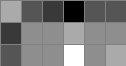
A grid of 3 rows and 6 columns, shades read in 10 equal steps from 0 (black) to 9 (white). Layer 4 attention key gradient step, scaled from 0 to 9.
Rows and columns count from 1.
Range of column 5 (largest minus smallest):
2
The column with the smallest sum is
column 1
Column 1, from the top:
6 2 3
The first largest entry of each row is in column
1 4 4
